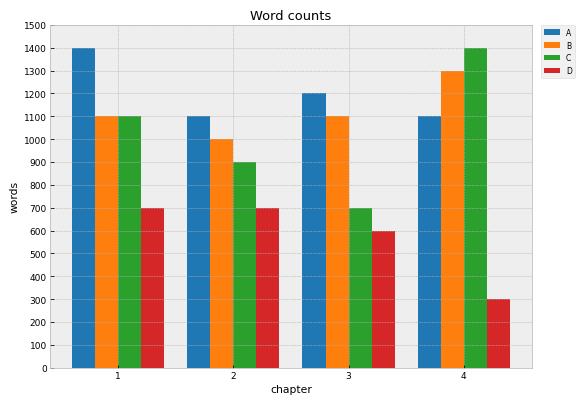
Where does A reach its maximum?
1
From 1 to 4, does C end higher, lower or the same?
higher
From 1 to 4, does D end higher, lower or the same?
lower
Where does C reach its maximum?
4
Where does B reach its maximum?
4
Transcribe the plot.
Title: Word counts
x-axis: chapter, ticks 1 2 3 4
y-axis: words, ticks 0 100 200 300 400 500 600 700 800 900 1000 1100 1200 1300 1400 1500
Legend: A, B, C, D
Values:
A: 1400 1100 1200 1100
B: 1100 1000 1100 1300
C: 1100 900 700 1400
D: 700 700 600 300
